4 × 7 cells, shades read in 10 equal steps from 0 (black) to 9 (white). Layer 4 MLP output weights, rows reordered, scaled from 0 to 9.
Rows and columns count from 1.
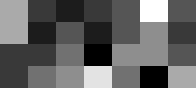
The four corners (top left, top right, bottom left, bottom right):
6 3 2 6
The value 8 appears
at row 4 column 4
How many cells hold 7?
0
